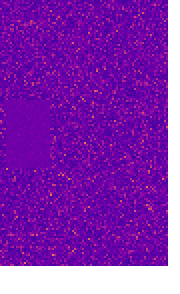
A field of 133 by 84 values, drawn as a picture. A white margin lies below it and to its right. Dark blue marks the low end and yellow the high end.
Slope: none. Stripes: none. Odd patch: calmer, in the middle left. Calmest part: middle left. Histogram: skewed, a long tail of high values.
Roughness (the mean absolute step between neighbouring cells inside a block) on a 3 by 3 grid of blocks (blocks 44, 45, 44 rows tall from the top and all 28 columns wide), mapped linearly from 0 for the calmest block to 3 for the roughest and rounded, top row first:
333
033
333
